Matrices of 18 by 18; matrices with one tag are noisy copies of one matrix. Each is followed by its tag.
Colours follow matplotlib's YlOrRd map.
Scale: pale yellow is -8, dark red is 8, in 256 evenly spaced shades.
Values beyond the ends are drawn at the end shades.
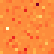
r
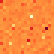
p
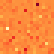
r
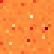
p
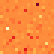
r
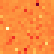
r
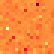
r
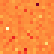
r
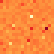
p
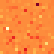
r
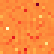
r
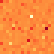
p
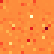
p
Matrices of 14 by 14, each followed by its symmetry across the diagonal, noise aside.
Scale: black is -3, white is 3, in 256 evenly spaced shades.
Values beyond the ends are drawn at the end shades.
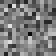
neither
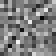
antisymmetric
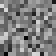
neither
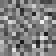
antisymmetric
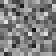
antisymmetric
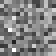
neither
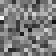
neither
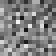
antisymmetric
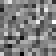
antisymmetric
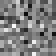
antisymmetric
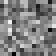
neither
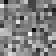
antisymmetric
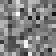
neither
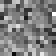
antisymmetric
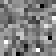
antisymmetric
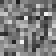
neither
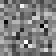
antisymmetric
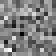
neither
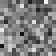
antisymmetric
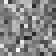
neither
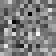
neither
